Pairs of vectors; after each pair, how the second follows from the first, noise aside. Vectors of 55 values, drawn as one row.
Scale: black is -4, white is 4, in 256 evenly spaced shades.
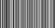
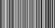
reversed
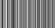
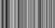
sign-scrambled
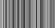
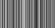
sign-scrambled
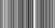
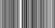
reversed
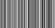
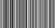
reversed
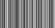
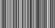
reversed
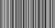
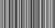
reversed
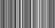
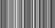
reversed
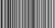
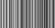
reversed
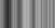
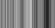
reversed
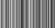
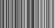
reversed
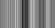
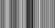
reversed
